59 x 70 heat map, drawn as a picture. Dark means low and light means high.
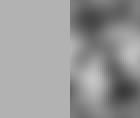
The table splits into one row of 2 panels. Panel 1,1: high, flat. Panel 1,2: middling, smooth, strong in contrast.
